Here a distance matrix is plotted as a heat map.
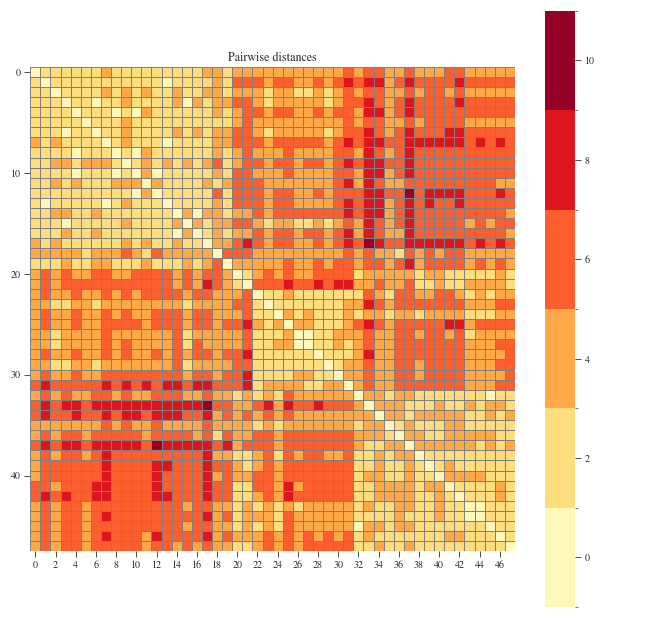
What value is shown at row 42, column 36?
4
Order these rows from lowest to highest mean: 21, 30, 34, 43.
43, 30, 21, 34
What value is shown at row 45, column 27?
4
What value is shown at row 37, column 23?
6
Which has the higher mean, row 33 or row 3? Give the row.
33
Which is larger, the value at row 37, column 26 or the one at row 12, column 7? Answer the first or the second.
the first
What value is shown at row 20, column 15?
6
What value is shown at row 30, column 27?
4
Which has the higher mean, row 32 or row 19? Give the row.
19
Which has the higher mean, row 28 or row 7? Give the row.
7
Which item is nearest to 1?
13
